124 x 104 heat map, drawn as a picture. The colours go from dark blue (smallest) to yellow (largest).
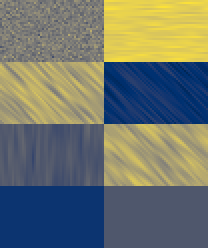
It is made of 4 by 2 panels. Panel 1,1: middling, fine-grained. Panel 1,2: very high, streaked across, faint in contrast. Panel 2,1: high, slanting down to the right. Panel 2,2: very low, slanting down to the right, faint in contrast. Panel 3,1: low, streaked downward, faint in contrast. Panel 3,2: high, slanting down to the right. Panel 4,1: very low, flat. Panel 4,2: low, flat.
